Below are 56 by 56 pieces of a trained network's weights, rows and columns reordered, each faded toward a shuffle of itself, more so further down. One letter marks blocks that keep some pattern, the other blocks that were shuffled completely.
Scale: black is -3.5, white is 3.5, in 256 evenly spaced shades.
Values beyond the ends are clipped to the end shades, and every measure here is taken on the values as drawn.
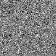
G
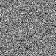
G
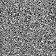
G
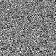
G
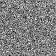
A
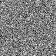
A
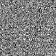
G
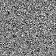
G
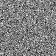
A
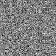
G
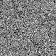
A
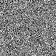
A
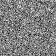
A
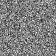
A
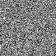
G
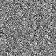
G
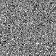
G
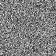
A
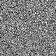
A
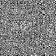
G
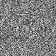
G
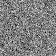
A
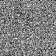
G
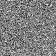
A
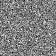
A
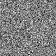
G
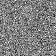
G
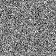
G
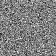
A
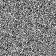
A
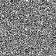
G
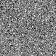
A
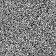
A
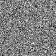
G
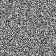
A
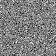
A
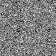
G
